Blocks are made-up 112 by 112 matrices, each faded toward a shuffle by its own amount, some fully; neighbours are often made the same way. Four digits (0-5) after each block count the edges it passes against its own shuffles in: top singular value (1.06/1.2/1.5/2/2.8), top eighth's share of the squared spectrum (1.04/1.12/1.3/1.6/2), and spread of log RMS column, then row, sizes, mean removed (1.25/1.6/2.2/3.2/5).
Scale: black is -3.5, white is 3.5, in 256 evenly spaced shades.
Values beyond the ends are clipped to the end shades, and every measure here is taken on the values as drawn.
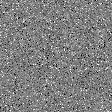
0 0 0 0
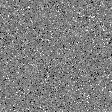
0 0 0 0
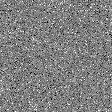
0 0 0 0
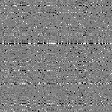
5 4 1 3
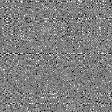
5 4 2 3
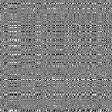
5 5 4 4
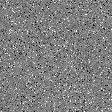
2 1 0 0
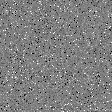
2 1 0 0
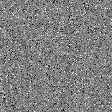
3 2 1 0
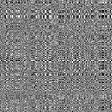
5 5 4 4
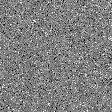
2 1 0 0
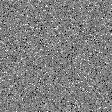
2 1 0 0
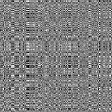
5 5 4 4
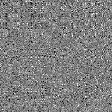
4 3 2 2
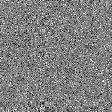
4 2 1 1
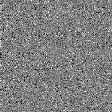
4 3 1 1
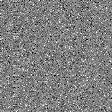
3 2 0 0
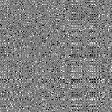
5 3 2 3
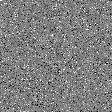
0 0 0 0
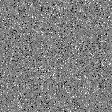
3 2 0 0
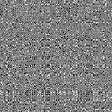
5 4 3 3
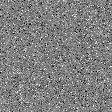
0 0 0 0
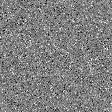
0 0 0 0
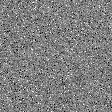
0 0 0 0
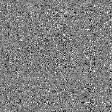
1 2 3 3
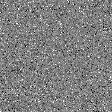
0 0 1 1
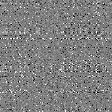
4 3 2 3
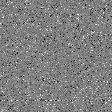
3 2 0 1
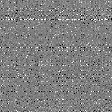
4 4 2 3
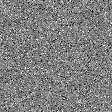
2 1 0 0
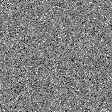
2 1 0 0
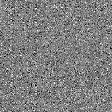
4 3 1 1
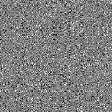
4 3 2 2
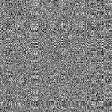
5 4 3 3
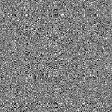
4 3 2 2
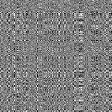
5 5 4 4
